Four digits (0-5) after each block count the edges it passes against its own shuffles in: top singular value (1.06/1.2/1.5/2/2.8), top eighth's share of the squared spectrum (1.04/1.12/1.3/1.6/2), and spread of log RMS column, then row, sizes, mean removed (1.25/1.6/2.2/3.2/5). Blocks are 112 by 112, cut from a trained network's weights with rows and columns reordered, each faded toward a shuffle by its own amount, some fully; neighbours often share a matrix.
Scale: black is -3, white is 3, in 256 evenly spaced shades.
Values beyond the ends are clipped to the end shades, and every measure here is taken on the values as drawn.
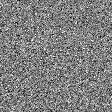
0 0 0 0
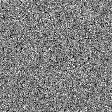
2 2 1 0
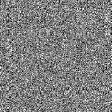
4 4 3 2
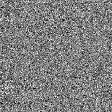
3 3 1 1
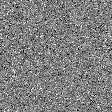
0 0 0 0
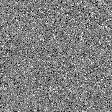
0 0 0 0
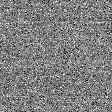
1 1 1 0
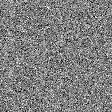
1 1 0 0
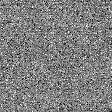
1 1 0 0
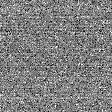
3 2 1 0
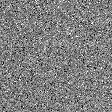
0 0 0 0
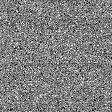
1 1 0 0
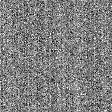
3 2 0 2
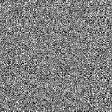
4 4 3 2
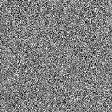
3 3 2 1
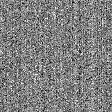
3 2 0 1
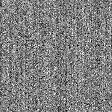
3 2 0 1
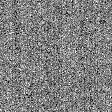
2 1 0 1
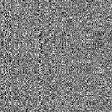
4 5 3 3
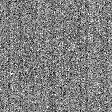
2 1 0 0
